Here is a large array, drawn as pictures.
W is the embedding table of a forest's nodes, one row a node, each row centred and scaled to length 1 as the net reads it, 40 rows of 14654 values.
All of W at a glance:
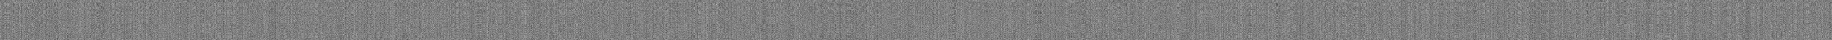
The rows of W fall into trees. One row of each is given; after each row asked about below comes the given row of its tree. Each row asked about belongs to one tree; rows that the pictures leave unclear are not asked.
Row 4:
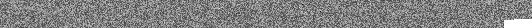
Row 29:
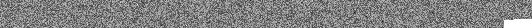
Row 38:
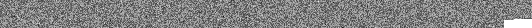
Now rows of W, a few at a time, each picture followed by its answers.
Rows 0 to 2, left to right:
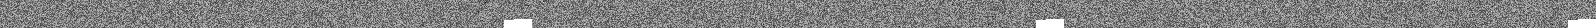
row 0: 29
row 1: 29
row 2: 38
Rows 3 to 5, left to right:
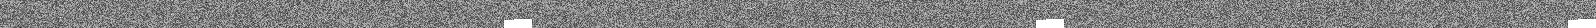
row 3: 4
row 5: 4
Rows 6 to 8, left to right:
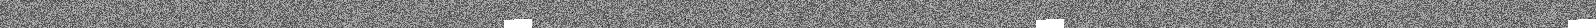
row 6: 4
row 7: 29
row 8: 29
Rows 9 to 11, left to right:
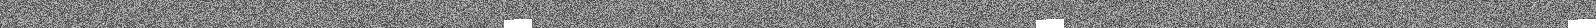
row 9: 38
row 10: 4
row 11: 4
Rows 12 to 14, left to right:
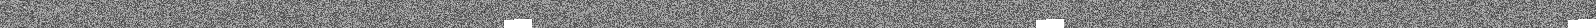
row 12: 4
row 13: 4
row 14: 29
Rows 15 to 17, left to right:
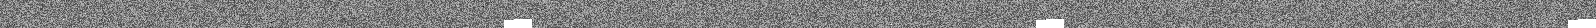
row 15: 38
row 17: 29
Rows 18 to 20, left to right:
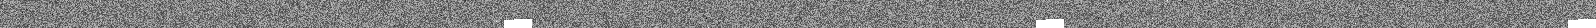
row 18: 4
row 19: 29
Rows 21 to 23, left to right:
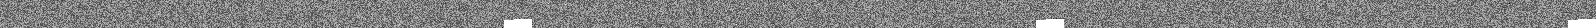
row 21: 29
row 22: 4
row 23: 29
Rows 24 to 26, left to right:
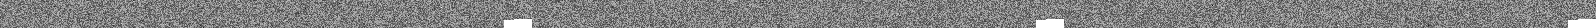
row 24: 38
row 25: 38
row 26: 38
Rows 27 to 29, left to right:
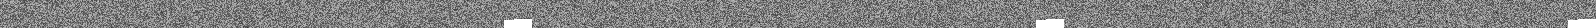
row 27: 4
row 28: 38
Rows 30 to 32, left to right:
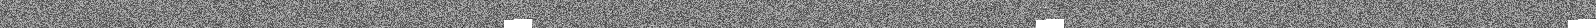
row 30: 38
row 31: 29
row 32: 38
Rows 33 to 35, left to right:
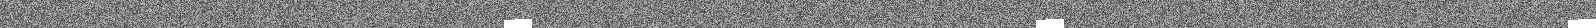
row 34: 29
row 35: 4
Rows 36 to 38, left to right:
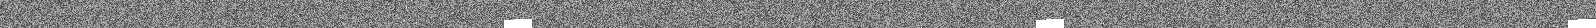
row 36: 4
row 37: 4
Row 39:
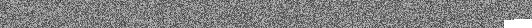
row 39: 4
